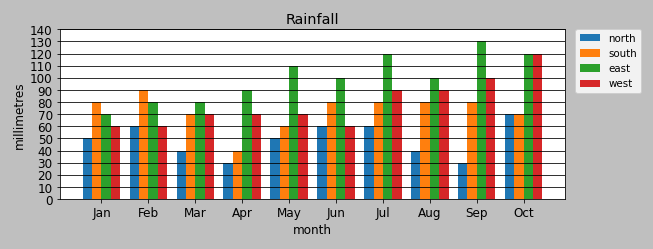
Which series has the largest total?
east
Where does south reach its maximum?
Feb
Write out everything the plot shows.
Title: Rainfall
x-axis: month, ticks Jan Feb Mar Apr May Jun Jul Aug Sep Oct
y-axis: millimetres, ticks 0 10 20 30 40 50 60 70 80 90 100 110 120 130 140
Legend: north, south, east, west
Values:
north: 50 60 40 30 50 60 60 40 30 70
south: 80 90 70 40 60 80 80 80 80 70
east: 70 80 80 90 110 100 120 100 130 120
west: 60 60 70 70 70 60 90 90 100 120
